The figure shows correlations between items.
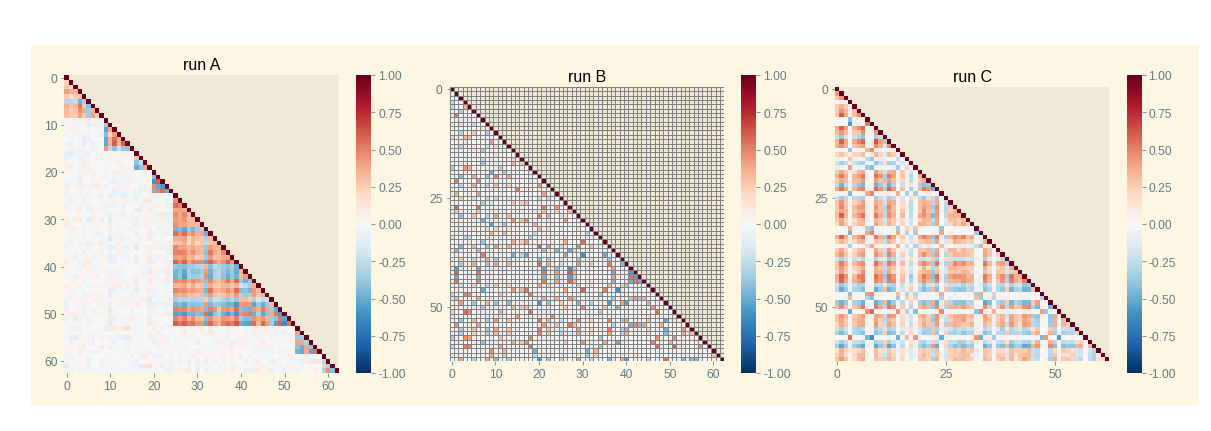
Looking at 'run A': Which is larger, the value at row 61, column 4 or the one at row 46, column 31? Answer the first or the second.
the second
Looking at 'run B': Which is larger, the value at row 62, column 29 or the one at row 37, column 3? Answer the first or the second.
the second
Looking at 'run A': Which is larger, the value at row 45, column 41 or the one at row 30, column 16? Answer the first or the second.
the second
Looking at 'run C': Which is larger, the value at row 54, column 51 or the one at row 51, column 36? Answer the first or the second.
the second
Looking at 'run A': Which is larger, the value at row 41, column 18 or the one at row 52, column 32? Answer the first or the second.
the first
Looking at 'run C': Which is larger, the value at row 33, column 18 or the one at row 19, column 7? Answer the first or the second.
the second
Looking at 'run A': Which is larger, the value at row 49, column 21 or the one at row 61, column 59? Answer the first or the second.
the second
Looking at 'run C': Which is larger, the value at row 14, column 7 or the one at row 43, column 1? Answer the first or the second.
the second
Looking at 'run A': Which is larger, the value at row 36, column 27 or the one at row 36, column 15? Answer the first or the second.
the first
